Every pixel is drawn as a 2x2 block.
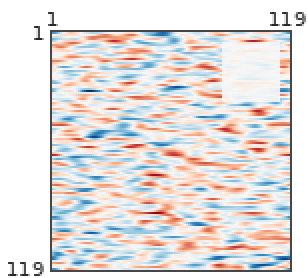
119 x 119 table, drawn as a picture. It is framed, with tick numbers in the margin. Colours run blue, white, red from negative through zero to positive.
Slope: none. Grain: streaks across. Calmest part: top right. Mirror symmetry: none. Odd patch: calmer, in the top right.
